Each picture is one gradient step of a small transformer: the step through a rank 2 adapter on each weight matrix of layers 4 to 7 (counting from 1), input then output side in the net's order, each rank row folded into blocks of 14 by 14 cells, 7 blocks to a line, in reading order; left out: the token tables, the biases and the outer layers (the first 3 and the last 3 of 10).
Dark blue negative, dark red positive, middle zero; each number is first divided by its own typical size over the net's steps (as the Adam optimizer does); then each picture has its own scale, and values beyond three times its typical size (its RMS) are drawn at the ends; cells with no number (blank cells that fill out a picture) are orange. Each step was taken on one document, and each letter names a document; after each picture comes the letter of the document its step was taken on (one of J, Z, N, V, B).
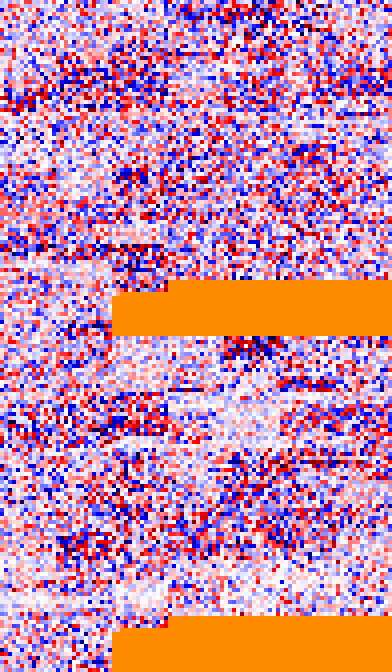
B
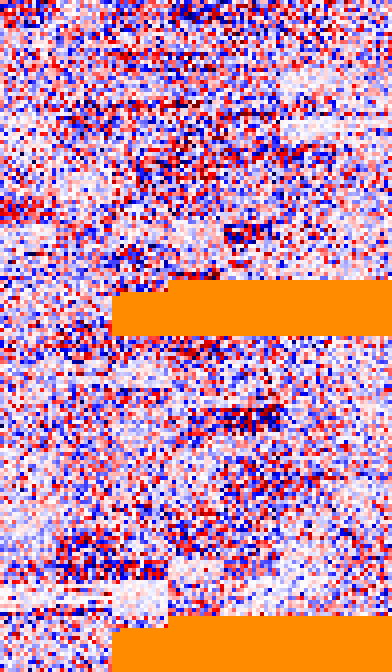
B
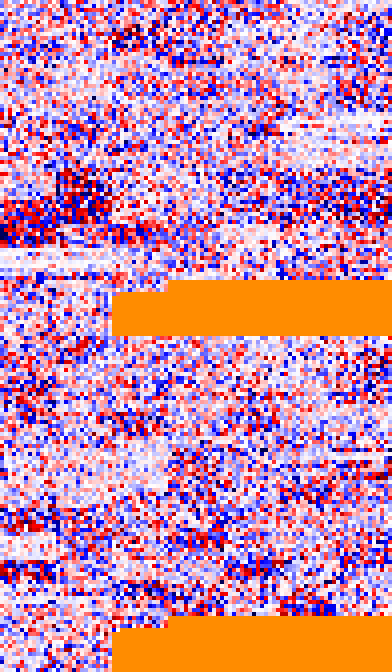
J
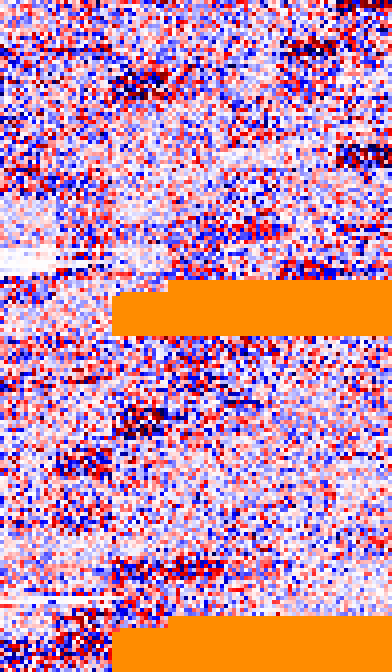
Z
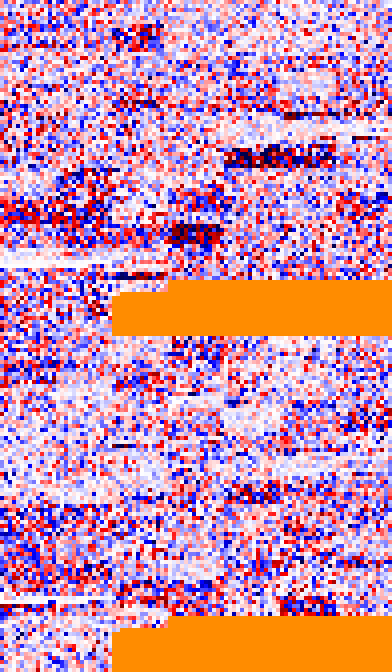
J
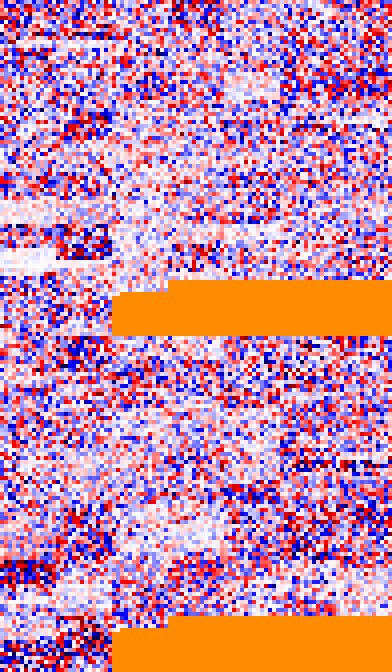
Z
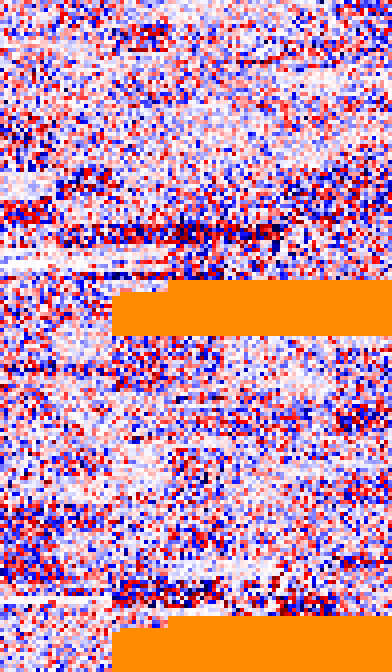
J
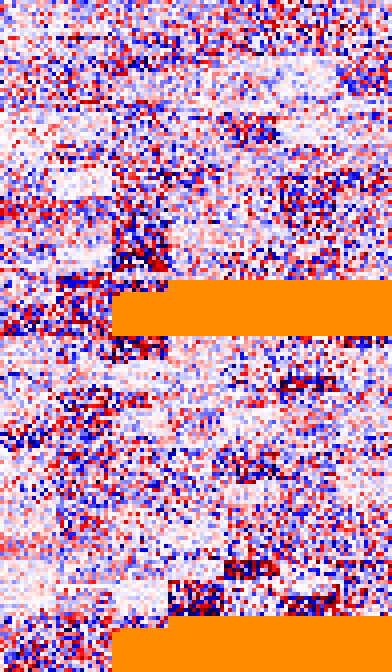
B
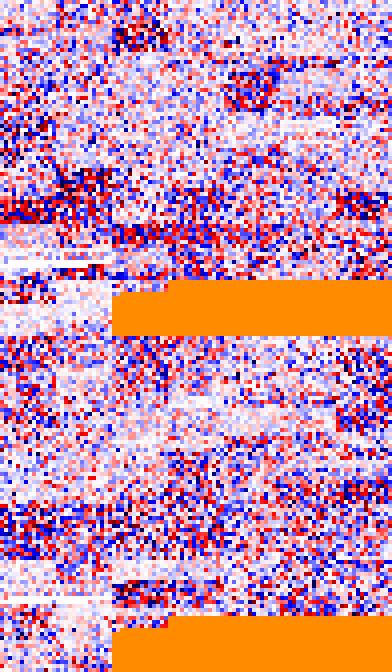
J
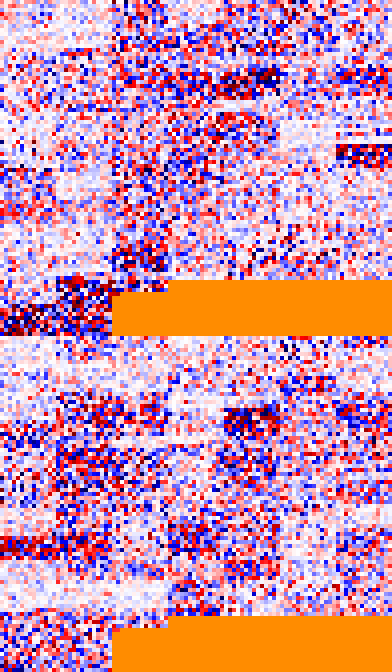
B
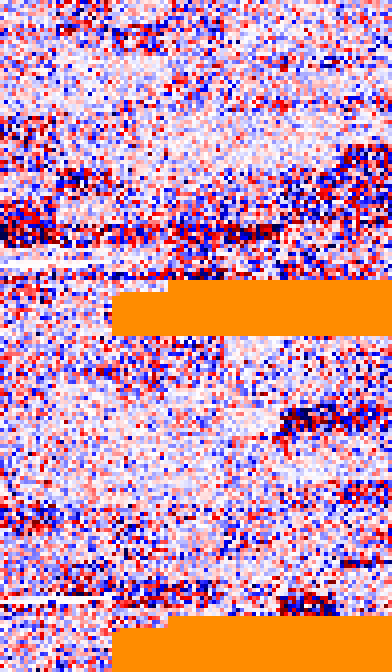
J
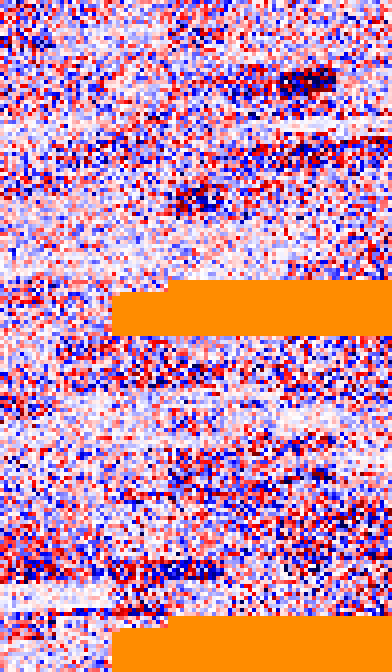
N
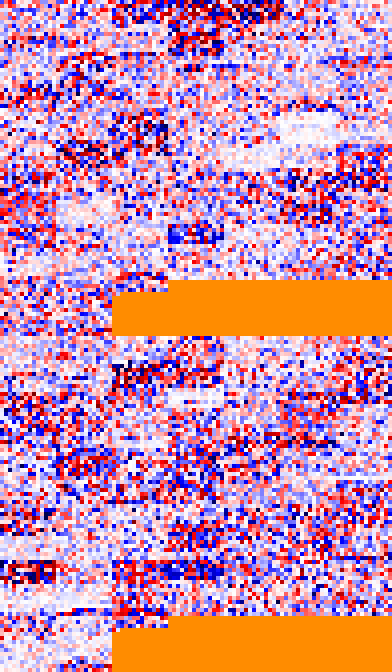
N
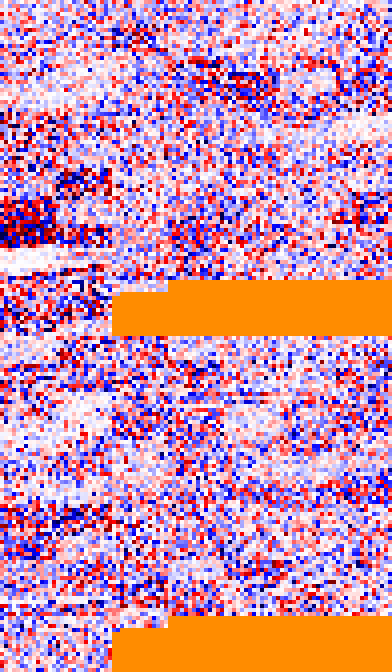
J
